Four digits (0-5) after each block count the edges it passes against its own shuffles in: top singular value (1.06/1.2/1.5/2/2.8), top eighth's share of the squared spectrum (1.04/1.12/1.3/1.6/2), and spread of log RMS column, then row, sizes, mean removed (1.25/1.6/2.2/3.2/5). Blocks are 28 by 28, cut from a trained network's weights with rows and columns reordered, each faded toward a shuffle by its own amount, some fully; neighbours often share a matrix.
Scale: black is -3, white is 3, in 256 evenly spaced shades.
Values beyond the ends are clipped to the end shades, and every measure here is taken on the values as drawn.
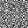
3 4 2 2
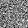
0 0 0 0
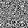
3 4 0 1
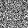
1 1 0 0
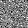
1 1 0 0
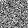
0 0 0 0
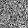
2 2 0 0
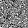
0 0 1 0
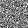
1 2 0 0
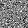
0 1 0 0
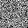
0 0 0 0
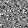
2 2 0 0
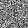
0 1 0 0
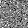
0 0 0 0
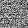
1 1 0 0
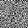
3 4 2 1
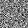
2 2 0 0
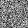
0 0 0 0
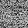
1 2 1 0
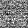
2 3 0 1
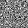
2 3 0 1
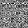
3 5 0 2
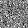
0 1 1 0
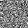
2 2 0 1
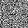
2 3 1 1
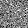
0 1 0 0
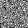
0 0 0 0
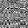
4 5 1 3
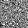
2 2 1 1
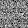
1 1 0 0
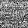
2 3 0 0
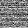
3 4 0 2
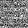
2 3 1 1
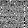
2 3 1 0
